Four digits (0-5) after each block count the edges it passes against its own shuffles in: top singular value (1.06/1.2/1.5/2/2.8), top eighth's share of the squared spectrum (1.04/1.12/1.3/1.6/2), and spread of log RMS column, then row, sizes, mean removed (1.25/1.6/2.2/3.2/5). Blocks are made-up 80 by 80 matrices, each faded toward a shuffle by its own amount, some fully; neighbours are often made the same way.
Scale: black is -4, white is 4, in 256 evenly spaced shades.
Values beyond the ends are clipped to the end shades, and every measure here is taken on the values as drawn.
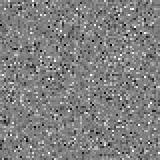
2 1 0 0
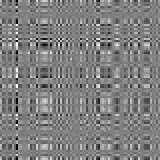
5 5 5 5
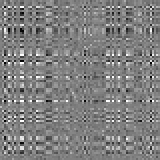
5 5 4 4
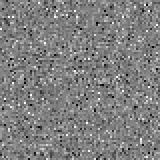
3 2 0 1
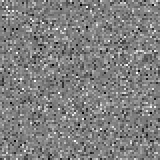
3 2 0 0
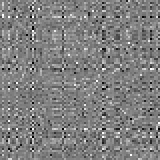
5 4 3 3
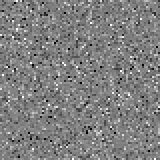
0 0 0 0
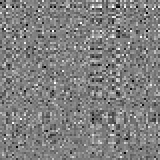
5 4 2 3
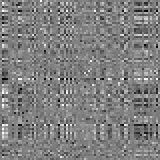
5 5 4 3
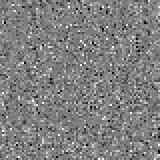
3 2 1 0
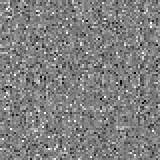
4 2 1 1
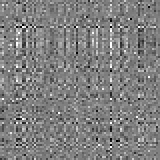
5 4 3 3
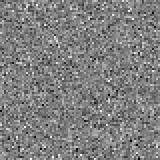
0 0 0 0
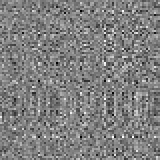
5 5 3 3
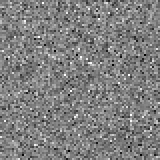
0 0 0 0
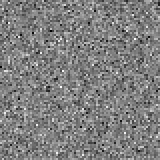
0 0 0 0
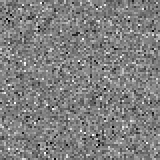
2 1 0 0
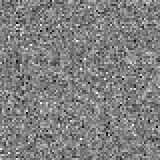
3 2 1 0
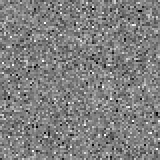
1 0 0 0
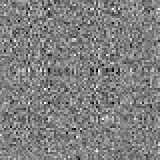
4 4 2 2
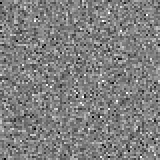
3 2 0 1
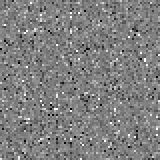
1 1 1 0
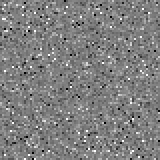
0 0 0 0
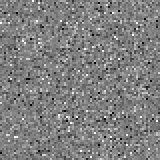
0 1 1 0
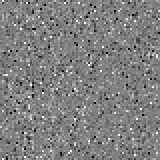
0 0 1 0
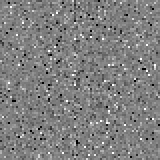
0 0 0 0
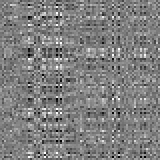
5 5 4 3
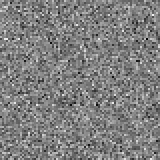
0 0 0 2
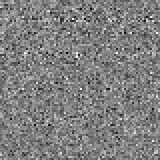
1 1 0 3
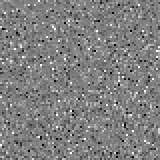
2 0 0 0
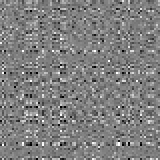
5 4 3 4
